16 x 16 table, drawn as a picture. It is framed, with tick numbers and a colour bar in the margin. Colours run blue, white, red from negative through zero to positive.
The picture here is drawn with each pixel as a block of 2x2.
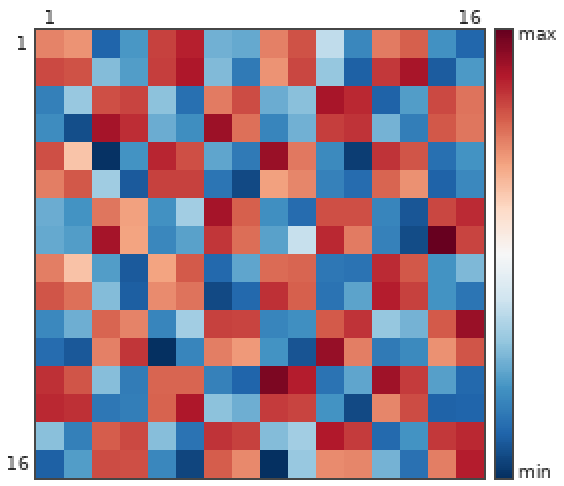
Slope: none. Odd rows or columns: none. Histogram: two levels. Average level on the scale: 50%. Grain: checkered.
